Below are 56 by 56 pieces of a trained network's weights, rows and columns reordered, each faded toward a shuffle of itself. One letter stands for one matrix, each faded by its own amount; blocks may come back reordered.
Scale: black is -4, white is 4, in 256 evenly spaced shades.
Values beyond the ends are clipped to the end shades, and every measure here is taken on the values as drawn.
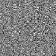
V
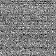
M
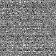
M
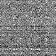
M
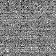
M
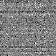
M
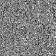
V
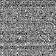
M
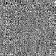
V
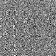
V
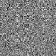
V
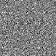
V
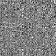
V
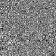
V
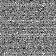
M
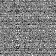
M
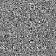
V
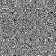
V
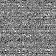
M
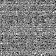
M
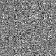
V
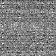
M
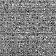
M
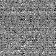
M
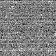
M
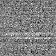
M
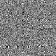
V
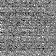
M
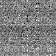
M
